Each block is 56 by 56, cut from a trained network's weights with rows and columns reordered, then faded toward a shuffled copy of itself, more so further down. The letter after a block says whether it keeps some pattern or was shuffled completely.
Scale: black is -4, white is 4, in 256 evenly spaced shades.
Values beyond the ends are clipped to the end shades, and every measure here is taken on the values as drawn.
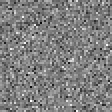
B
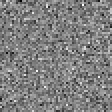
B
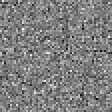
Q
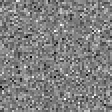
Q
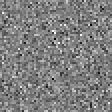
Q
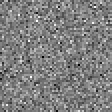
B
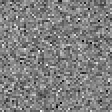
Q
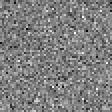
B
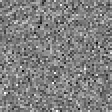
B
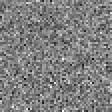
Q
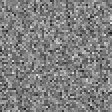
B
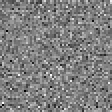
Q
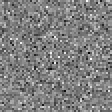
B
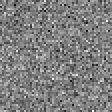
Q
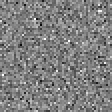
B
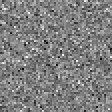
B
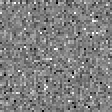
Q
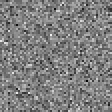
B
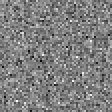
B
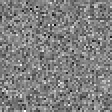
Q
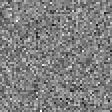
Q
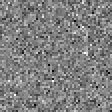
Q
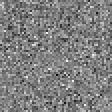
B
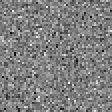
B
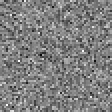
B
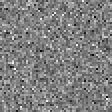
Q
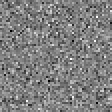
Q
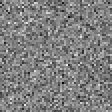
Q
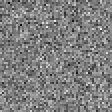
Q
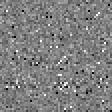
Q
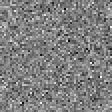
Q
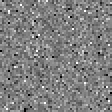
B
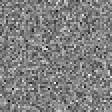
Q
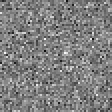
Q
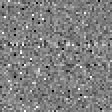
Q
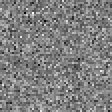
B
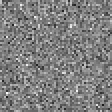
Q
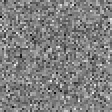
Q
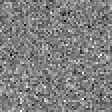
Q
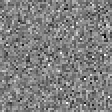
B
